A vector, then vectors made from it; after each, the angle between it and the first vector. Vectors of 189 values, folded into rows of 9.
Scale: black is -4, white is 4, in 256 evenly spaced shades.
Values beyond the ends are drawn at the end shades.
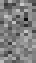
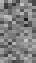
nearly parallel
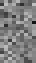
partly opposed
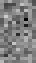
nearly parallel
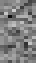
orthogonal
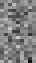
orthogonal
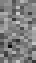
orthogonal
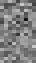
nearly parallel
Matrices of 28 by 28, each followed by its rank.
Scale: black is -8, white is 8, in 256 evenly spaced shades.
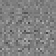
five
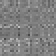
three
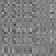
three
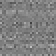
five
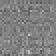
five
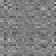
five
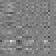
three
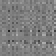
three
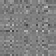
three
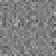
five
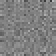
five
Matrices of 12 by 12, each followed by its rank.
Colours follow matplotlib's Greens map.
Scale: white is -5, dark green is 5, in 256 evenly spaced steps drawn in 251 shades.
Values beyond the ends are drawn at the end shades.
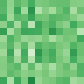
two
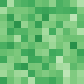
full rank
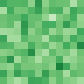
full rank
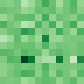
two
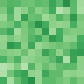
full rank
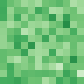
full rank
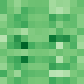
two
